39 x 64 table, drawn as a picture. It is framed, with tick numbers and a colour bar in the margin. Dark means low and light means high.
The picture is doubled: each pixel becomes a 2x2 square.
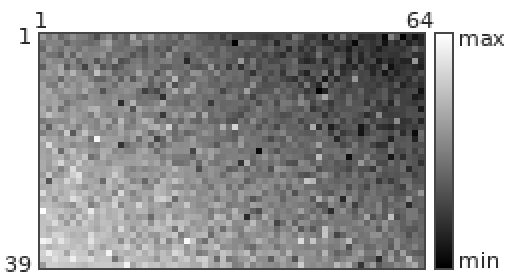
Ninth with the lowest average: top right. Odd rows or columns: none. Average level on the scale: 50%. Stripes: none. Slope: up to the bottom left. Grain: fine. Mirror symmetry: none. Ninth with the highest average: bottom left.
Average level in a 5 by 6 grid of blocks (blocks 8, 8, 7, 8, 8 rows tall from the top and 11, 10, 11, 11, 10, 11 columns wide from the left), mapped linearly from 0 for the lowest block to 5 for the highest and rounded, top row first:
322100 / 332210 / 433221 / 443322 / 544332
